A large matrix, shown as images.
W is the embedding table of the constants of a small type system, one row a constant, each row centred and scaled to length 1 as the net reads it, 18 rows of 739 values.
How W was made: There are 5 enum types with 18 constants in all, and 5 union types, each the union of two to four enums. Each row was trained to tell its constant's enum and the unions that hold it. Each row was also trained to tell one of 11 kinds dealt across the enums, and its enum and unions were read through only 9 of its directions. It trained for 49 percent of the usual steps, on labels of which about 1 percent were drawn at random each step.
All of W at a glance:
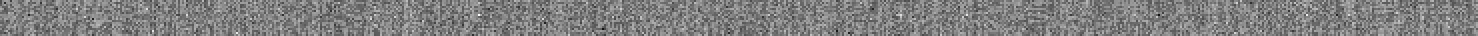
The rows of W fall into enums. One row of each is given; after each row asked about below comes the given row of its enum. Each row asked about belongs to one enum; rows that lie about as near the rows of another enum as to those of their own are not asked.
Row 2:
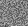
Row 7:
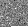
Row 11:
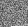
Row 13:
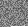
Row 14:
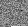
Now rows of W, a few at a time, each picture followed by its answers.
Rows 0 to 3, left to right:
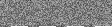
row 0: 2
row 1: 7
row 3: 14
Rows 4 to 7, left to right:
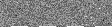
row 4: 7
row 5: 14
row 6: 2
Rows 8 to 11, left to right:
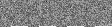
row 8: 13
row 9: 13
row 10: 7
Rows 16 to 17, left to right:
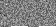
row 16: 2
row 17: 2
